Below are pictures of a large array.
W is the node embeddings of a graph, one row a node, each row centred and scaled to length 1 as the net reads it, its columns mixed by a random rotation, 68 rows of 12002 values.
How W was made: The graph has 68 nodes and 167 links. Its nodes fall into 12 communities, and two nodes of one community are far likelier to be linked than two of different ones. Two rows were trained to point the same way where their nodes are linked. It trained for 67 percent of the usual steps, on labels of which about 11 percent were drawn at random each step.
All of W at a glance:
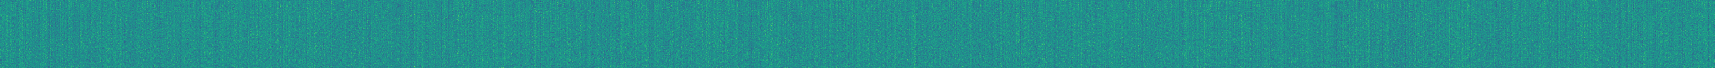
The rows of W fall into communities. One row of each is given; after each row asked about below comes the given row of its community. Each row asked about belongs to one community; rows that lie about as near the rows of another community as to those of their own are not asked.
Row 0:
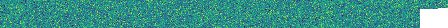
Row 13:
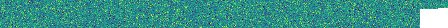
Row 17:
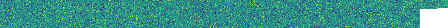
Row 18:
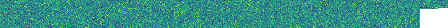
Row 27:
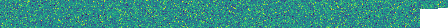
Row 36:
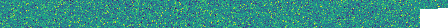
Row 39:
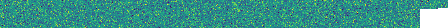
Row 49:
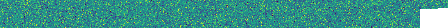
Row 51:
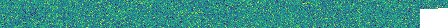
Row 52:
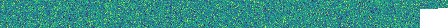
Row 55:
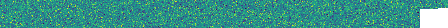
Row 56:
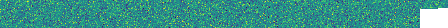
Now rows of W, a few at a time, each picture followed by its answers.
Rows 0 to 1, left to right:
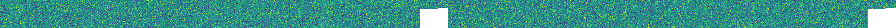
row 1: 13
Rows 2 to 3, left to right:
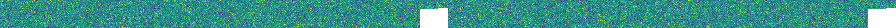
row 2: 39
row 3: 13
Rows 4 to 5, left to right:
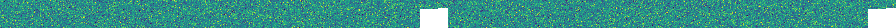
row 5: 36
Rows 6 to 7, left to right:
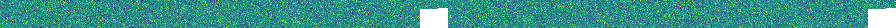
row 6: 36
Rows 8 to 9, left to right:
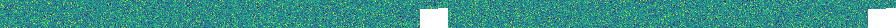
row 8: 39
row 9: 55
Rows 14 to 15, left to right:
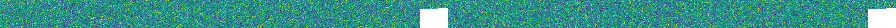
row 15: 39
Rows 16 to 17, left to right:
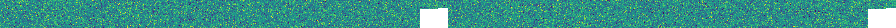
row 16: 51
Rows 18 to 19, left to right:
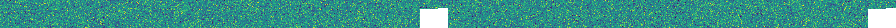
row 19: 27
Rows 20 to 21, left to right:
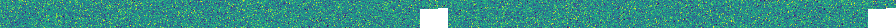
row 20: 51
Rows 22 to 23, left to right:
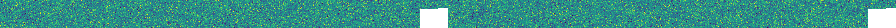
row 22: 52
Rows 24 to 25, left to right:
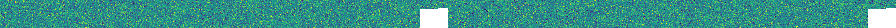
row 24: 18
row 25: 56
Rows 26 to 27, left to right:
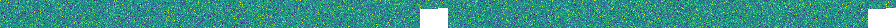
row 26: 56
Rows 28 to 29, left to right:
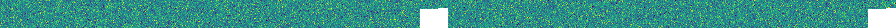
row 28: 52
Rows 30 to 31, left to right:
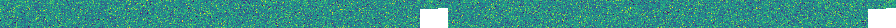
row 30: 56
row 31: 17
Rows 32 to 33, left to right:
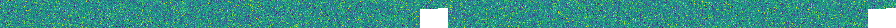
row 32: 18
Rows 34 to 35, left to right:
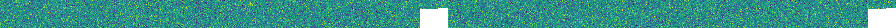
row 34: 17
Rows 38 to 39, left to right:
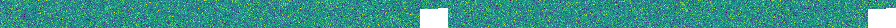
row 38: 52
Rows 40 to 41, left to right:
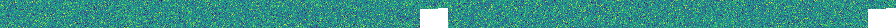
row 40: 39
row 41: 17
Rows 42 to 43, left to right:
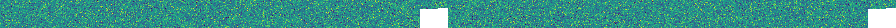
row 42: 17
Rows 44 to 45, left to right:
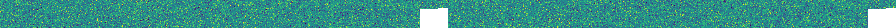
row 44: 0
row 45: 55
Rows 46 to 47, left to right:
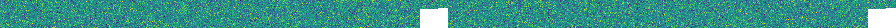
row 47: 36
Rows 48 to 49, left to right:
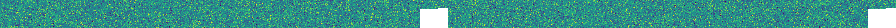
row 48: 49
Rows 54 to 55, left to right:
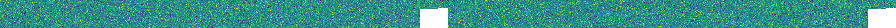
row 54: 56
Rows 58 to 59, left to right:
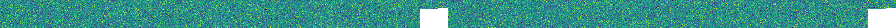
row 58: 0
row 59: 0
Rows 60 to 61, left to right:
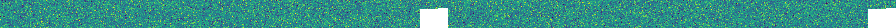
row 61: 51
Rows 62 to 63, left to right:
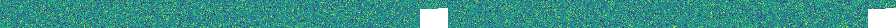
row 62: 51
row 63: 27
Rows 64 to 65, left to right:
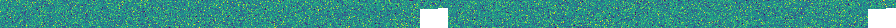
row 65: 36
